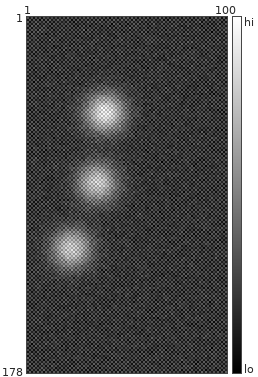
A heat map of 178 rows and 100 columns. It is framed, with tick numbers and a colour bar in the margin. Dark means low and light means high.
Odd rows or columns: none. Slope: none. Bumps: three.
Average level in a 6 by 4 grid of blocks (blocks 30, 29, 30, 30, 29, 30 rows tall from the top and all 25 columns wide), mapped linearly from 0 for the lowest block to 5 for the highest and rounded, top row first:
0000 / 0500 / 0400 / 2200 / 1100 / 0000
